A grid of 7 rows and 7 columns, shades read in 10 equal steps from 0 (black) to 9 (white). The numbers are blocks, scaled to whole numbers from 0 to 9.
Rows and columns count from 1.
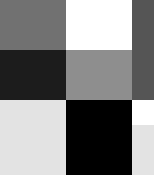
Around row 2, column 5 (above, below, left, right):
9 5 9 9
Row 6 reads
8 8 8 0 0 0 8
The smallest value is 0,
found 9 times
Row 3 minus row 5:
-7 -7 -7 5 5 5 -6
